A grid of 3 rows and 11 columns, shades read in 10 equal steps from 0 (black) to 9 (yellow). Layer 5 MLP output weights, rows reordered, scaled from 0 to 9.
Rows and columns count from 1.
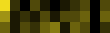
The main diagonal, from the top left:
9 1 3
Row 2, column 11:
4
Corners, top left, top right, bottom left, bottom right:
9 3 4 2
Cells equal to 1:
7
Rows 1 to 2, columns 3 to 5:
0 3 1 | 2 1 3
